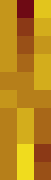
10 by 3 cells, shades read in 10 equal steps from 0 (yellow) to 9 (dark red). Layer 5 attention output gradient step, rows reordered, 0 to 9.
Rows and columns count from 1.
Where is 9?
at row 1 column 2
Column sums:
35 39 37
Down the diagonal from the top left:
3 7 3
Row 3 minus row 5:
-1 2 1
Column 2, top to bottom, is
9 7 6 5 4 4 2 2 0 0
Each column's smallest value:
3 0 1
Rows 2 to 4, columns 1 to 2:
3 7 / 3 6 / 3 5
